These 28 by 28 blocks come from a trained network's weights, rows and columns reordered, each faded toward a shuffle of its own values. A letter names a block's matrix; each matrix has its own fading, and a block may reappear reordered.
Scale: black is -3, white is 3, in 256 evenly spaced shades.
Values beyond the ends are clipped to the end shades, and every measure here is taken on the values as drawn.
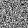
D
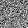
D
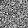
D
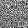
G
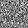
D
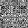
G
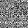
G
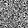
D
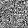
D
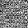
G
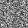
D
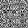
G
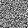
D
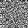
G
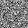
D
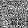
G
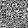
G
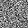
D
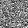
D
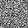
D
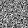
D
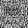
G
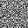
G
